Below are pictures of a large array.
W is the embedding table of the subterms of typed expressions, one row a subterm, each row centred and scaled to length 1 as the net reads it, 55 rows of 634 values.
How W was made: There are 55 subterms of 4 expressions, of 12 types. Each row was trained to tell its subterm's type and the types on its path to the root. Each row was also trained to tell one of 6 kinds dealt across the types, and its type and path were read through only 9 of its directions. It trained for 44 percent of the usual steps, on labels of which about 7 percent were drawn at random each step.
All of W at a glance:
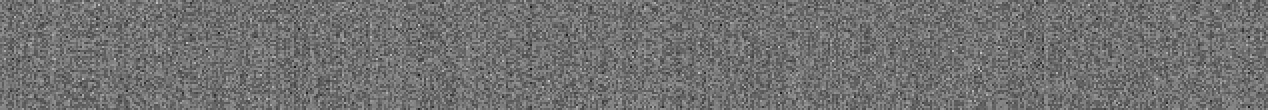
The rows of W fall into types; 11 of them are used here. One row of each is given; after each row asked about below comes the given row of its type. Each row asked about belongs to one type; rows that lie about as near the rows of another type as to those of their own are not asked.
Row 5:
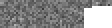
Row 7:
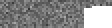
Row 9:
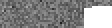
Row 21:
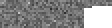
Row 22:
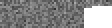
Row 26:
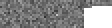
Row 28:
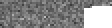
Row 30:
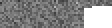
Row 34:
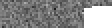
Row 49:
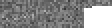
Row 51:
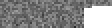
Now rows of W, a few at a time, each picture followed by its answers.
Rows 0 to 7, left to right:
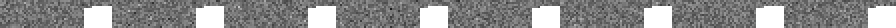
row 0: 26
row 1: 34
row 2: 30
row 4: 30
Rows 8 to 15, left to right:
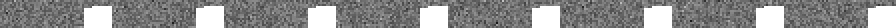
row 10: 7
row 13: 21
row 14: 49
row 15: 26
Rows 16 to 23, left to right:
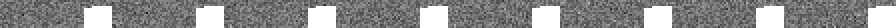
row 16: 7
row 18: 7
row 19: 34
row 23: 51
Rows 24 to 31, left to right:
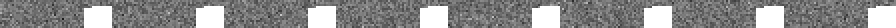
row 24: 34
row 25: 26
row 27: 22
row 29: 21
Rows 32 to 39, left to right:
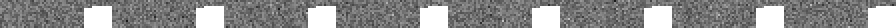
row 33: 49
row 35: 21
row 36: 49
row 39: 7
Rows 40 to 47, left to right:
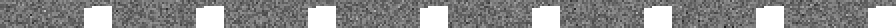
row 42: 30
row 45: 49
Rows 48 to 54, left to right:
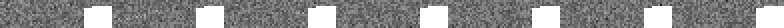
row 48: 26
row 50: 21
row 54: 5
